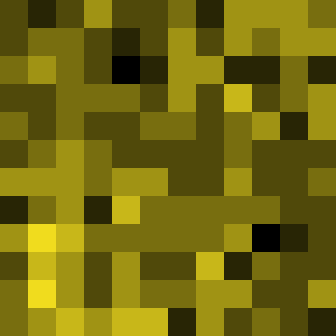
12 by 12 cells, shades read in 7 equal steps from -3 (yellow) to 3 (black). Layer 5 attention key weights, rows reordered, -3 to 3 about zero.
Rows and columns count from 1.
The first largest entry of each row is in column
2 5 5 1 11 1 7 1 10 9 4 7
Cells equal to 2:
14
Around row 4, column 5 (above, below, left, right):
3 1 0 1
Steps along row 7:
same same up down same up same down up same down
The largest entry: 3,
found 2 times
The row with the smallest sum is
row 11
